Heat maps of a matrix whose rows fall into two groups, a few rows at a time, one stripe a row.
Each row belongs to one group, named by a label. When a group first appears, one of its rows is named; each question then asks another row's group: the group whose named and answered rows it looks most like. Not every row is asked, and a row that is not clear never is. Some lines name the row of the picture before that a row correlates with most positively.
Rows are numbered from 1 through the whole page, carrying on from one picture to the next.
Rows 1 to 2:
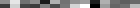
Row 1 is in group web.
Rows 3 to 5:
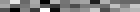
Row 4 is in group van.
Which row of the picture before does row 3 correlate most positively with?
1
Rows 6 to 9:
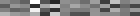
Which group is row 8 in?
van
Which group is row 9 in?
web
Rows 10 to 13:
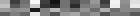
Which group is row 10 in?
van
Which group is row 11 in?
van
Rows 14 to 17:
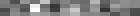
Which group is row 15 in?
van
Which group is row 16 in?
van
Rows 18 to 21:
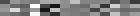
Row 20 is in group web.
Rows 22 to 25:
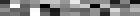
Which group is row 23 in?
web
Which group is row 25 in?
van
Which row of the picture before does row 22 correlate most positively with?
18
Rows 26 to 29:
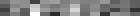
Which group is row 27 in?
van
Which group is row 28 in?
van
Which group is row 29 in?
van
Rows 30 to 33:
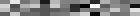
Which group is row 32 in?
van
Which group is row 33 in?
web
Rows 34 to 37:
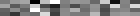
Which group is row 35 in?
van
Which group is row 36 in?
van
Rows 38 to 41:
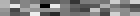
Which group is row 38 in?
van
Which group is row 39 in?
web
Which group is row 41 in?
van
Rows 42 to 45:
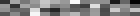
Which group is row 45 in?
van
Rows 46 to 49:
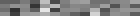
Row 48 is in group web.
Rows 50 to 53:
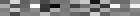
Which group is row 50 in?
web
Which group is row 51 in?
van
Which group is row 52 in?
web
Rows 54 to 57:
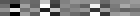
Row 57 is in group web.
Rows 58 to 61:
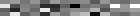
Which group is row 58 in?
web
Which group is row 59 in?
van
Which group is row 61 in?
web
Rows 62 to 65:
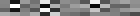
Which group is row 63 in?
web
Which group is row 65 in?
web
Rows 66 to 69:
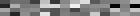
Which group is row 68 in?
van
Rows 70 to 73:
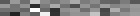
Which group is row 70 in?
van
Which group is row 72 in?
van
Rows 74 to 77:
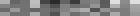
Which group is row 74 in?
van
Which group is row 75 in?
van
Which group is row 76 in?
web
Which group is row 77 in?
van
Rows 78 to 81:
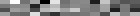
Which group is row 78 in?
web
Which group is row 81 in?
van
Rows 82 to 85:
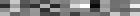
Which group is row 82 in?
web
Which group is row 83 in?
web
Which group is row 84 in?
web
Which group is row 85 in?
van
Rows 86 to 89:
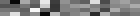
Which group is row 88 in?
van
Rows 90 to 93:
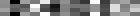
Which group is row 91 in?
van
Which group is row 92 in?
van
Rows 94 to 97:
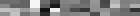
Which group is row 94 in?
van
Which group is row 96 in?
web
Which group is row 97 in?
web
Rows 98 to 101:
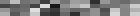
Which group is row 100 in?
van
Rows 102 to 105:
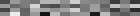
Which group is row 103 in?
van
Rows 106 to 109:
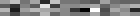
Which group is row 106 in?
web
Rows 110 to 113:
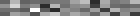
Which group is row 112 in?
van
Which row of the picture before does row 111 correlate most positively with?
106
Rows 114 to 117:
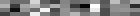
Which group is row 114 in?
van
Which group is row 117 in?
van
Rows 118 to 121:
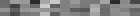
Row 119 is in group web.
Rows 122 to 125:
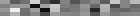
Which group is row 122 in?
van
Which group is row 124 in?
web
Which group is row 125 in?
web
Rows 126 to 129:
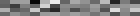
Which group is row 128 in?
van
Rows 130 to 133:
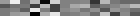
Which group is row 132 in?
van
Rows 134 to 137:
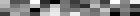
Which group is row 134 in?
van
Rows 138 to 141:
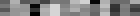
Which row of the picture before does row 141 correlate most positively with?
136
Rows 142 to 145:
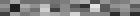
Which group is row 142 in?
web
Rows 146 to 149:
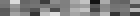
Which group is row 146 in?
web
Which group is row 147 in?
web
